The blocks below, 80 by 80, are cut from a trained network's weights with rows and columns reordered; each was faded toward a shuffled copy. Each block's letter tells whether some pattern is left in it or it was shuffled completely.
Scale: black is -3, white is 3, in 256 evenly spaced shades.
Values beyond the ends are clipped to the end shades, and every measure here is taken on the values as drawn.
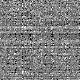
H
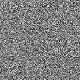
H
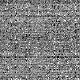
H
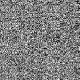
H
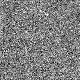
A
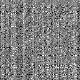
H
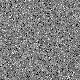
A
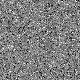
A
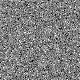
A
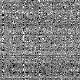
H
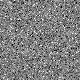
A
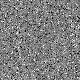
A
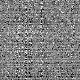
H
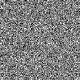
H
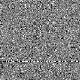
H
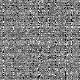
H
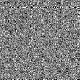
H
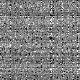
H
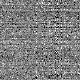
H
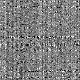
H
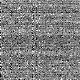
H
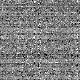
H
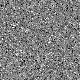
A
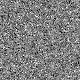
A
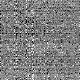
H
